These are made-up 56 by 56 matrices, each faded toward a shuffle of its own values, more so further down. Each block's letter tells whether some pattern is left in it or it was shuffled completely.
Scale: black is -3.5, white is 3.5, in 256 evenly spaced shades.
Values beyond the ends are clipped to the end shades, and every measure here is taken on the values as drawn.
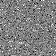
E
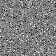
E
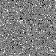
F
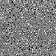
F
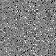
F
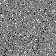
E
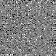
F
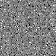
F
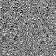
F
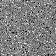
E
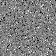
E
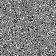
E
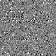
F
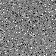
E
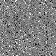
F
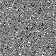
E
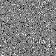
F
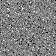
E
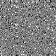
F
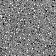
E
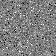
E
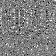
F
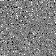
F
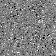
F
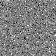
E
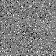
F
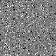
F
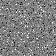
E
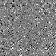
F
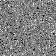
E
